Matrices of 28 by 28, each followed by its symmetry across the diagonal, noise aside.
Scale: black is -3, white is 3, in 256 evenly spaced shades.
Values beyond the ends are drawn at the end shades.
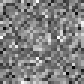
symmetric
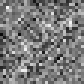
symmetric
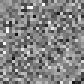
symmetric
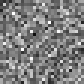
symmetric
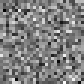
neither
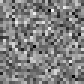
neither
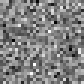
neither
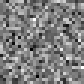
neither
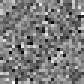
symmetric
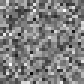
symmetric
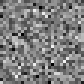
neither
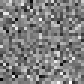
neither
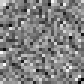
symmetric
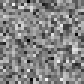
neither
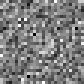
symmetric
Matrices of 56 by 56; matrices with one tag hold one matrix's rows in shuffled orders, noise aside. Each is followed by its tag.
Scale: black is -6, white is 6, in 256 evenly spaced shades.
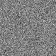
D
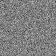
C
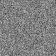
D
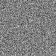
C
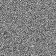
C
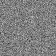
C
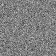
C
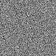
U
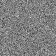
U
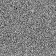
C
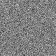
U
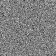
U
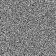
U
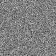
C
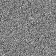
C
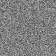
U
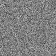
C
